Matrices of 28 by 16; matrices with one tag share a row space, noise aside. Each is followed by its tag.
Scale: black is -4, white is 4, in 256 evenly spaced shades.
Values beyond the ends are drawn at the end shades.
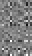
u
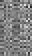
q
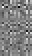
u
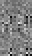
u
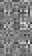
q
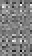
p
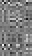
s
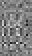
s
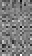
p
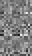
q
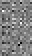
p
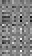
p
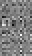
p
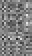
s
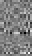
q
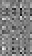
p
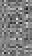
s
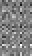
p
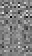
u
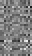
q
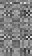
q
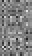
s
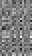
p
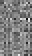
q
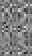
u
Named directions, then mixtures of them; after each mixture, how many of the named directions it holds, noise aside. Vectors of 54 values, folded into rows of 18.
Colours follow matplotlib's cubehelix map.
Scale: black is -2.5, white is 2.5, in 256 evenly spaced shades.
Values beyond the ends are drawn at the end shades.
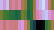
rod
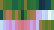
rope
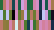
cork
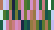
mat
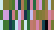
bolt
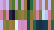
three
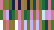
three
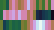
three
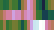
one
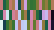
three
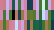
two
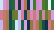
two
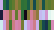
three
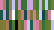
one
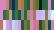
two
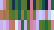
three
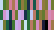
one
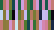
one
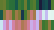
one
